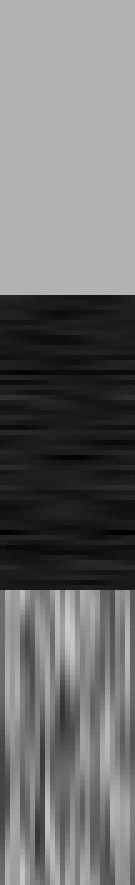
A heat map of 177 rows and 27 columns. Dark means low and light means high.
It is made of 3 by 1 panels. Panel 1,1: high, flat. Panel 2,1: very low, streaked across, faint in contrast. Panel 3,1: middling, streaked downward, strong in contrast.
